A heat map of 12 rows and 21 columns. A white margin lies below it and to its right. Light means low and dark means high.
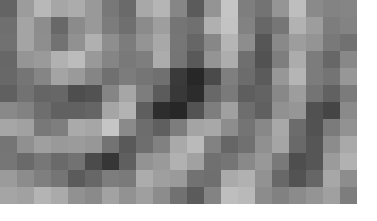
In the centre lies a patch that is higher than the rest. Neither half mirrors the other. No single row or column stands out from its neighbours. The centre is the ninth with the highest average. Concentric rings centre on the top left.
